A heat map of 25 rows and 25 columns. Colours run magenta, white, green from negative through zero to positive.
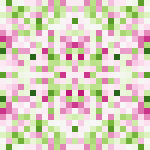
Its left and right halves mirror each other, and so do its top and bottom. The histogram is bell-shaped. No overall slope runs across the table. No single row or column stands out from its neighbours. The grain is fine, like static. No seam splits the table.
